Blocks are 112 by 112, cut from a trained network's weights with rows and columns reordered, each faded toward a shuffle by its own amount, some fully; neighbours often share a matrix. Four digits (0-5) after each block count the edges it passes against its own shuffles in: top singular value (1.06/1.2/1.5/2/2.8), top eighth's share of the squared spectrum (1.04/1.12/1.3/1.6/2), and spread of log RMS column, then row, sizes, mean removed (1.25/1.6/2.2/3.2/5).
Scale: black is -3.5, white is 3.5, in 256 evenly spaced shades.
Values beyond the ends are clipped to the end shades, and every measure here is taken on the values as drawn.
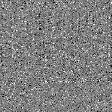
3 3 1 2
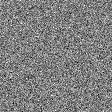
0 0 0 0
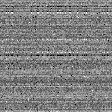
5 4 2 3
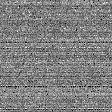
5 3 1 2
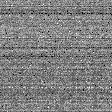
4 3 1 2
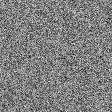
0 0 0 0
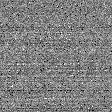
3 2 0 1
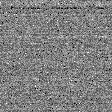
3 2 0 1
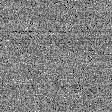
2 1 0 0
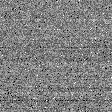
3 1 0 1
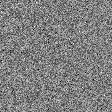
0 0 0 0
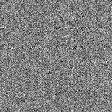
3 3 0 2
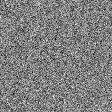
2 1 0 0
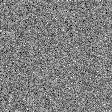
1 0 0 0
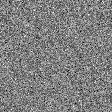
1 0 0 0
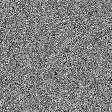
0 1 0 0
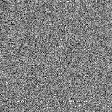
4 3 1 2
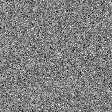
0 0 0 0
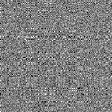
5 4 2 3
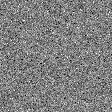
1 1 0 0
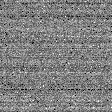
4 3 1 2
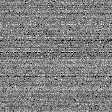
4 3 1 2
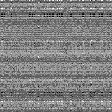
5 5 2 3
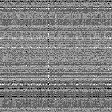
5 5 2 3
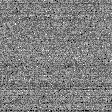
3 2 0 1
